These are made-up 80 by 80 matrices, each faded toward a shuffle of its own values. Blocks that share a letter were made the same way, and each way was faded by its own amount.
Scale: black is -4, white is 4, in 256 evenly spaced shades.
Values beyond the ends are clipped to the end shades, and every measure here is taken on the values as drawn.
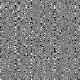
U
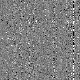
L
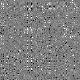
U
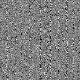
L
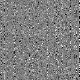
L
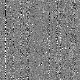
L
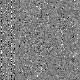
L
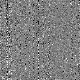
L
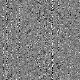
L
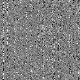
L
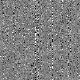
L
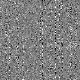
L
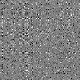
U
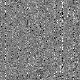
L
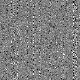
L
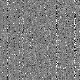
L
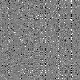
U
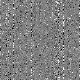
L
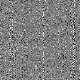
L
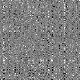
U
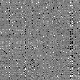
U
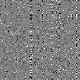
U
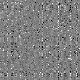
U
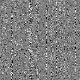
L
